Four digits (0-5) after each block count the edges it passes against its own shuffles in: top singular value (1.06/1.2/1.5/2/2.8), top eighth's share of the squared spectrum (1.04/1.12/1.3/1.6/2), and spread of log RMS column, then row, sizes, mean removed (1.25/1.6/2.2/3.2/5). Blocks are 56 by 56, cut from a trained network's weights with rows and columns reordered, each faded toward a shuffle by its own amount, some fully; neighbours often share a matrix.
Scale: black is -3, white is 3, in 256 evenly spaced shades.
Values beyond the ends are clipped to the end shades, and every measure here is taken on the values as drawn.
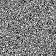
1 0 0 0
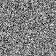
1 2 0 0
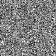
2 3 1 1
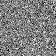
0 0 0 0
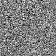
1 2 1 0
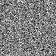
0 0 0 0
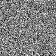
0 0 0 0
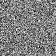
0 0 0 0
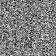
2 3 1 0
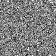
1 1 0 0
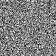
2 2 0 0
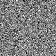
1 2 0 0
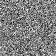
0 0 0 0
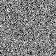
1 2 0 1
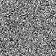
2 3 1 1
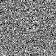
3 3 1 1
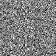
2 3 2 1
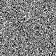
1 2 0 0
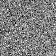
1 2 0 0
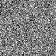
2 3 1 1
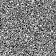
1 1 0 0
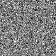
2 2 1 0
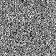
1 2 0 0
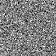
2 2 0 0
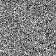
1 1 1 0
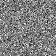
1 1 0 0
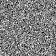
1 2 0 0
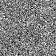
1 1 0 0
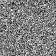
1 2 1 0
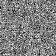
2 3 1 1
